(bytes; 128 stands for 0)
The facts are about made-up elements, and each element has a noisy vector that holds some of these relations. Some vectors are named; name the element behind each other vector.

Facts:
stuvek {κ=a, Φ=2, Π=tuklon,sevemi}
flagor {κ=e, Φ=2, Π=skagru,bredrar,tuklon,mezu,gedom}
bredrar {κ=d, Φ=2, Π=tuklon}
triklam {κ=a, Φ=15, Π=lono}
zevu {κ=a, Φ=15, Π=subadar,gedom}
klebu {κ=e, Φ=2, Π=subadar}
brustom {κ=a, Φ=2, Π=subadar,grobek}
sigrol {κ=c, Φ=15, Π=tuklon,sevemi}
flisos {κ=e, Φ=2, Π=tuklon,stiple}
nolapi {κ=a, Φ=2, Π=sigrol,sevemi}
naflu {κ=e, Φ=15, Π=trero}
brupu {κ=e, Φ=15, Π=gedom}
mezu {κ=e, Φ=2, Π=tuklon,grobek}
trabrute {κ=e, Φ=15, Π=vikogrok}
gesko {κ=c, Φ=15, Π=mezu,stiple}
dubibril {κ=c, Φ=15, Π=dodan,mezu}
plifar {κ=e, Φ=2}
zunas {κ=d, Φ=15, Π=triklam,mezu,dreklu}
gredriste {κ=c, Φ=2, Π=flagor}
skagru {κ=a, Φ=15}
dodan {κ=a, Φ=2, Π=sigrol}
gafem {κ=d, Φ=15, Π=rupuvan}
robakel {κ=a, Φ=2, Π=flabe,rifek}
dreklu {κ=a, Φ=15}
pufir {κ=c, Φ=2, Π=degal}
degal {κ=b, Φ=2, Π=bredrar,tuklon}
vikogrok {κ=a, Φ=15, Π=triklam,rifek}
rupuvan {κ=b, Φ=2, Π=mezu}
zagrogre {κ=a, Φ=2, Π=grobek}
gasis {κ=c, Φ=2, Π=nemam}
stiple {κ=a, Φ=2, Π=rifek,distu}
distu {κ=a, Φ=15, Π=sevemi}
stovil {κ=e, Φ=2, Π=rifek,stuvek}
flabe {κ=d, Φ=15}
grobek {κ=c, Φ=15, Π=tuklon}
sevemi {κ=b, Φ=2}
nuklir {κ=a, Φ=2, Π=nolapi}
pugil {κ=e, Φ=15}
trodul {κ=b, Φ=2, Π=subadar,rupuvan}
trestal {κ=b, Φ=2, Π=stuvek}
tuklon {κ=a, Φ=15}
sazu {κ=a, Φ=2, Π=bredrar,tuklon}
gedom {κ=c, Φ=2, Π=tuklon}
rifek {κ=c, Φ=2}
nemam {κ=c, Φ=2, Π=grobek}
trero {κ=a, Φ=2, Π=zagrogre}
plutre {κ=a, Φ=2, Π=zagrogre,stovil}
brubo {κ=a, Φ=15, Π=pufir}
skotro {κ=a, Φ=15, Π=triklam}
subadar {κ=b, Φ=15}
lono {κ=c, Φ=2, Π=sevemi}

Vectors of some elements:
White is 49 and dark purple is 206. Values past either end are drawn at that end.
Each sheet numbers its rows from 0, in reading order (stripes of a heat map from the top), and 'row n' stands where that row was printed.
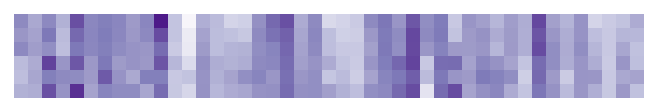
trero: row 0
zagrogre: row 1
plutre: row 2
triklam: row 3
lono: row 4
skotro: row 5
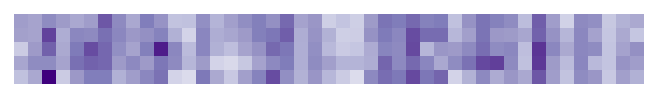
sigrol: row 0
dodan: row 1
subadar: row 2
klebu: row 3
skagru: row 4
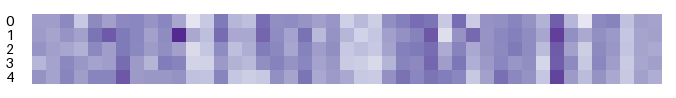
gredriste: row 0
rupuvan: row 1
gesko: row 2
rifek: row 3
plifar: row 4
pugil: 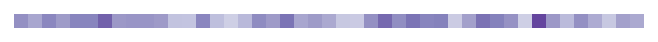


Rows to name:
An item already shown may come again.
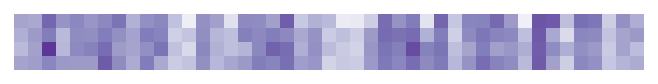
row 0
flabe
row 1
gedom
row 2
tuklon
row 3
sigrol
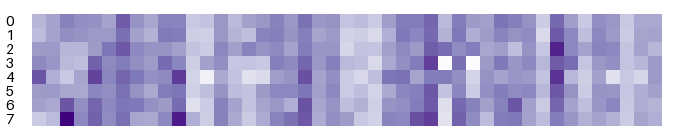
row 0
lono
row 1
rifek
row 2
trestal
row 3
nemam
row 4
naflu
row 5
grobek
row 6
zunas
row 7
dreklu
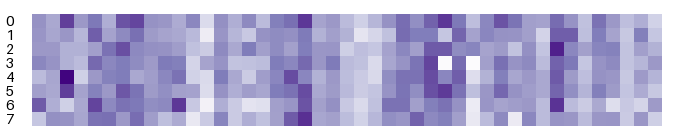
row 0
nuklir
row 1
robakel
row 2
trestal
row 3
nemam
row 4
skagru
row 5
nolapi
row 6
naflu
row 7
brubo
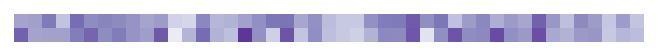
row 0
sazu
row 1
gafem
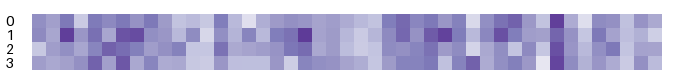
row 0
brupu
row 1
nuklir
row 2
degal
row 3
trabrute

